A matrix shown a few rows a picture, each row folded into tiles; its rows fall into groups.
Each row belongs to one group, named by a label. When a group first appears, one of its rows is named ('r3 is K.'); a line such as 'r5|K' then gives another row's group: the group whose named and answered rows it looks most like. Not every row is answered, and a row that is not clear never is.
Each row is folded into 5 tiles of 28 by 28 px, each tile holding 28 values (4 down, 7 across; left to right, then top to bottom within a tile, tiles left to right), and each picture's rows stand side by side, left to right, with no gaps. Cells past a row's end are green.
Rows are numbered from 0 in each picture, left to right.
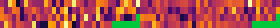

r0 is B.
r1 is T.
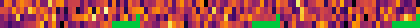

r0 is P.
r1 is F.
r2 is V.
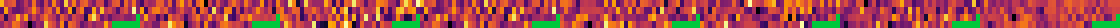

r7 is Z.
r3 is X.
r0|X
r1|F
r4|X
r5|Z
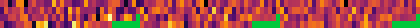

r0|V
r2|F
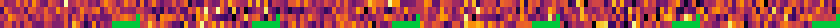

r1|T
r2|T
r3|X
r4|V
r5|F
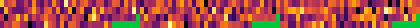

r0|X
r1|F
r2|P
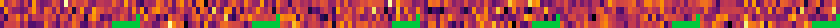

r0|X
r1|F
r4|Z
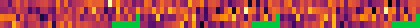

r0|T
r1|P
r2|P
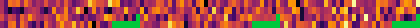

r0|T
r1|F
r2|B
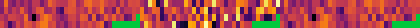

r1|B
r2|Z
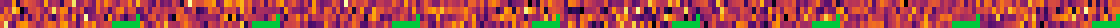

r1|Z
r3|P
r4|T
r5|V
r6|F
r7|P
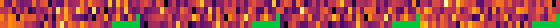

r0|T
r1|V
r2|V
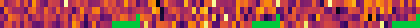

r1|B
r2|Z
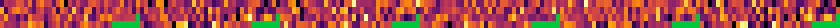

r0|F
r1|V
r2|B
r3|X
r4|B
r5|V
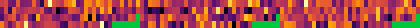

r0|Z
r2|B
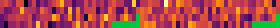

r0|V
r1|B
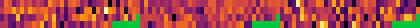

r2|V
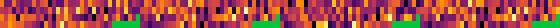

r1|P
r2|V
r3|P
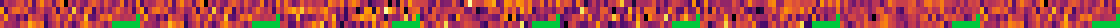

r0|F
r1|F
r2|P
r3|Z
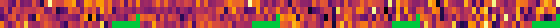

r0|Z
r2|T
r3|B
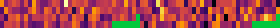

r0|X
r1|V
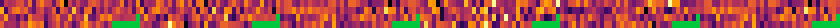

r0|F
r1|F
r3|B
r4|T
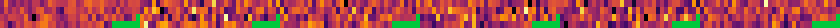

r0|Z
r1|B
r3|P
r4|V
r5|X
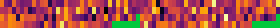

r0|T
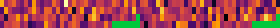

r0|X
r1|V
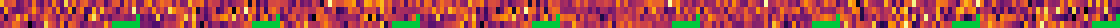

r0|X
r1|P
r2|Z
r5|X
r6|B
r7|T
